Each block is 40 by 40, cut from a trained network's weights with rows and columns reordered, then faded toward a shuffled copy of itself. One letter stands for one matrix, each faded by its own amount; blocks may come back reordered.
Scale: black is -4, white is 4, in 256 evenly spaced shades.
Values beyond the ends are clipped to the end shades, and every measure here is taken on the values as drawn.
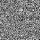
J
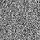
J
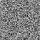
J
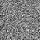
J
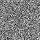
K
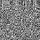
J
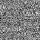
J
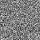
J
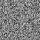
J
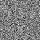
J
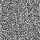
J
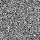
K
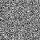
J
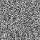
J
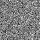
K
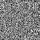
J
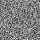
J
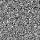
K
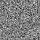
K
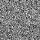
K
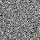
K
